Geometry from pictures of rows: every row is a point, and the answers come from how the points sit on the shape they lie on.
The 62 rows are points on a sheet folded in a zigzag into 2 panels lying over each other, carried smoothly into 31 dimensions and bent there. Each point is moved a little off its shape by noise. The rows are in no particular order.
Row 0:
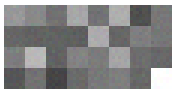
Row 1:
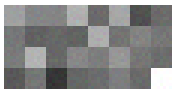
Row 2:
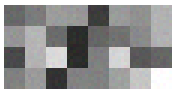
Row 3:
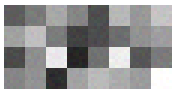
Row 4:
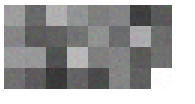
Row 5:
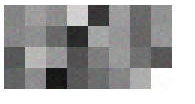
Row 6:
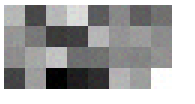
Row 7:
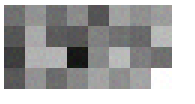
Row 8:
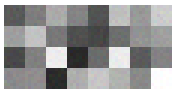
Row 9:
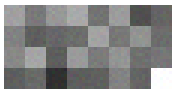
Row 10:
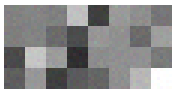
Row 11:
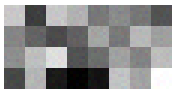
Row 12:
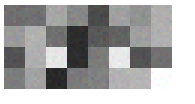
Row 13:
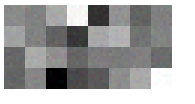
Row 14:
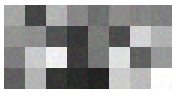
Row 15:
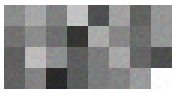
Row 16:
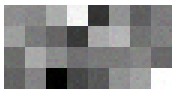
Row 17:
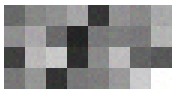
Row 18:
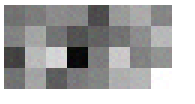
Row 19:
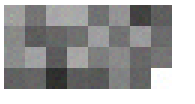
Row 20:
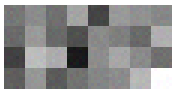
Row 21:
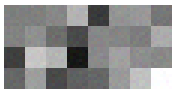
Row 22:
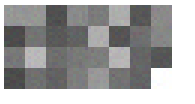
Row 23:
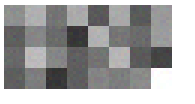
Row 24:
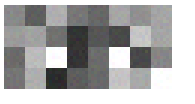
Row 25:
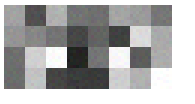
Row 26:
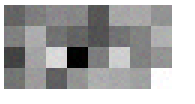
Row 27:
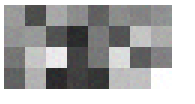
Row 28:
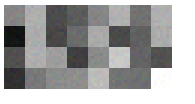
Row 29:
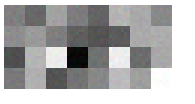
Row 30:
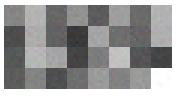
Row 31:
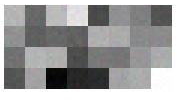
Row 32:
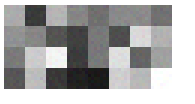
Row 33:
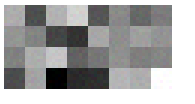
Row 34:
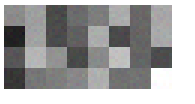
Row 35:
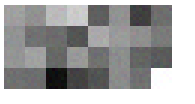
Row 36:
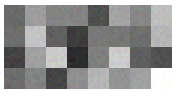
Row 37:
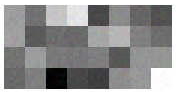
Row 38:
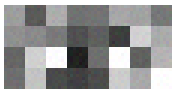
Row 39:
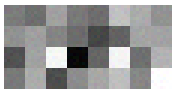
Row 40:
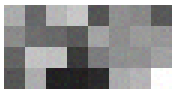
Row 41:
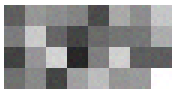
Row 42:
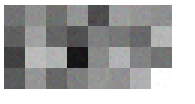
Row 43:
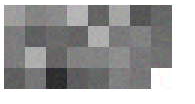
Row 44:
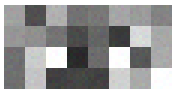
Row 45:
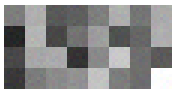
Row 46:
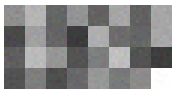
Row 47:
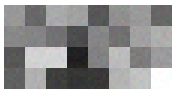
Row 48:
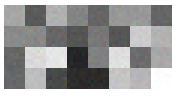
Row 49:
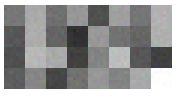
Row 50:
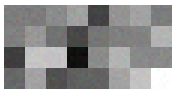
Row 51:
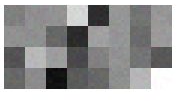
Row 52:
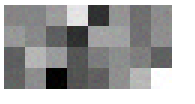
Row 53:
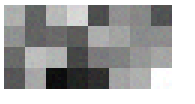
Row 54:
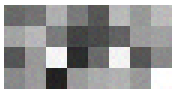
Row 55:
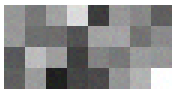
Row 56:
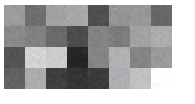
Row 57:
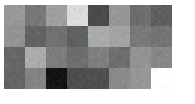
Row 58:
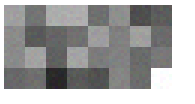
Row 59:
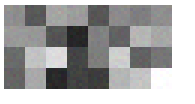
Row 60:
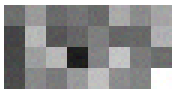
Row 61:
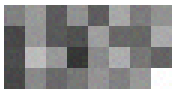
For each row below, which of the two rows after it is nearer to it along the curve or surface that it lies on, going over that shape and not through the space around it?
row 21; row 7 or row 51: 7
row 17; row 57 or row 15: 15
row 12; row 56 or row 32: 32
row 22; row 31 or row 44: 31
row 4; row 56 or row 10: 10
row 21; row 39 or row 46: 39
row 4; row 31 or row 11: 31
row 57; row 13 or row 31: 31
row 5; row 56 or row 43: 56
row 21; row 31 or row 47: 47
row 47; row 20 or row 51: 20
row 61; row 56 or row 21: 21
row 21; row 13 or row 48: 48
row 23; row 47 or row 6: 6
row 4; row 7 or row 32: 7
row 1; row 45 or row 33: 45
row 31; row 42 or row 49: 42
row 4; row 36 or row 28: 28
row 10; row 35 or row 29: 29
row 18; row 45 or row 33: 45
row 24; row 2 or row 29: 2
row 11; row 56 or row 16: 56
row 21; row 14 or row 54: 14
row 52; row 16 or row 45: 16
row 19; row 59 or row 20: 20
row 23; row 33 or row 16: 16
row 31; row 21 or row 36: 21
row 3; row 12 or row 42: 12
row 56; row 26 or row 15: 26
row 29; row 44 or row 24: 44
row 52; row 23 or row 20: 23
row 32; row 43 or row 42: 42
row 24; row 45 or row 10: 10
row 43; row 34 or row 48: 34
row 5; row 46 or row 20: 46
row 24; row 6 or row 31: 6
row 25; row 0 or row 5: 5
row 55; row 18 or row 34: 18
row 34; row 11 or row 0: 0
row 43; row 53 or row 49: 53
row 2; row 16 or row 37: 16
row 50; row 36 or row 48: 48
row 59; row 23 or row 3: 3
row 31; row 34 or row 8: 34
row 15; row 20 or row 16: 16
